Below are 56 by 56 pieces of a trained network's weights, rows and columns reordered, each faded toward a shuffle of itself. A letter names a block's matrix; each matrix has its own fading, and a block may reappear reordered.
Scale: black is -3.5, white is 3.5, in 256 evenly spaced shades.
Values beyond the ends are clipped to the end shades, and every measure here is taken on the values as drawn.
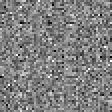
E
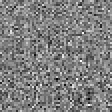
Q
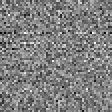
Q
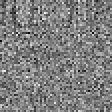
Q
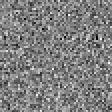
E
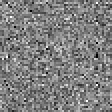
E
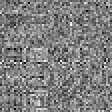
Q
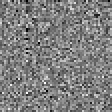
E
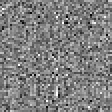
E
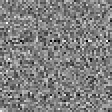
Q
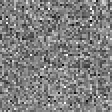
E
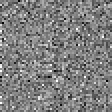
E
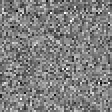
E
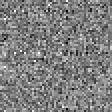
E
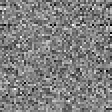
Q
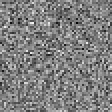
Q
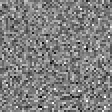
E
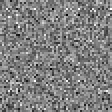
E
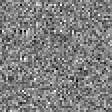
E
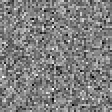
E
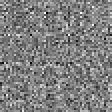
Q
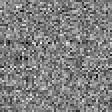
Q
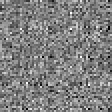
Q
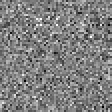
E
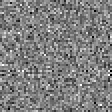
E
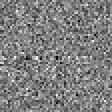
E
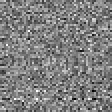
Q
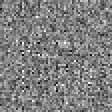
E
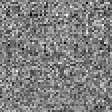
Q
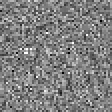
E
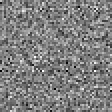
E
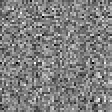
Q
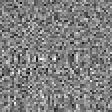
Q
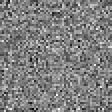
Q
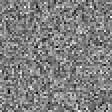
E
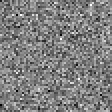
E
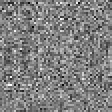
Q
